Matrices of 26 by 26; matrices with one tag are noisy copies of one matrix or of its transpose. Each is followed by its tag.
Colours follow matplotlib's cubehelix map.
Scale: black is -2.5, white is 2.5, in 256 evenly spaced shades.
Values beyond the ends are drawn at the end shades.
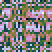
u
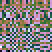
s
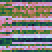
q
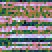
q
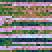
q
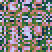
u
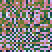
s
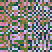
s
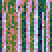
q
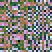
s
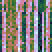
q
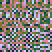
s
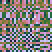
s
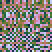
s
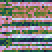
q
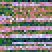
q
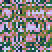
u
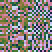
s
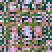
u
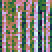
q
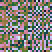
s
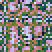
u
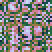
u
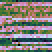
q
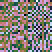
s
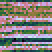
q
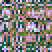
u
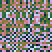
s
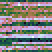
q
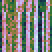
q
